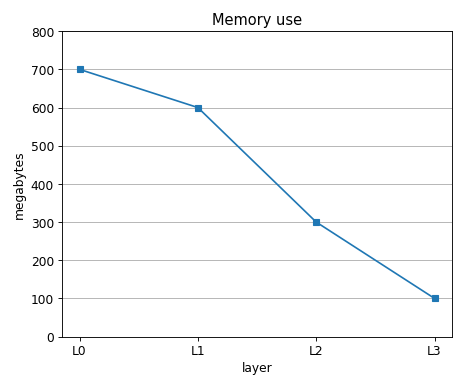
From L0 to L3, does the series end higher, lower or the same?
lower
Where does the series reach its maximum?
L0
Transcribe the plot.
Title: Memory use
x-axis: layer, ticks L0 L1 L2 L3
y-axis: megabytes, ticks 0 100 200 300 400 500 600 700 800
Values:
700 600 300 100
